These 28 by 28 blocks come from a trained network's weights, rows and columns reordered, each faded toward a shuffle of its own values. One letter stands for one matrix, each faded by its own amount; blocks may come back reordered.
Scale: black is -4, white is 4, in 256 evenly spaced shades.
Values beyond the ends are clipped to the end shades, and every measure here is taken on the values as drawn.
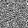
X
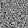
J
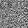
X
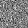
X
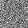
X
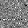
J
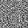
X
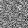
X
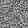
X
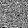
J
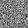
J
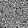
J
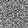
X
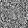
X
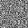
X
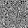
J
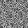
X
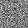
X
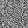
X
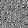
J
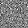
J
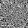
J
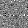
J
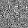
J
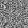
X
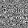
J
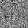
J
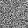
X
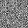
X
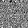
J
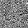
J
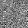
J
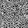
J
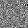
J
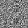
X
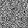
X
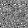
J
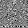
J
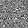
J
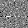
J
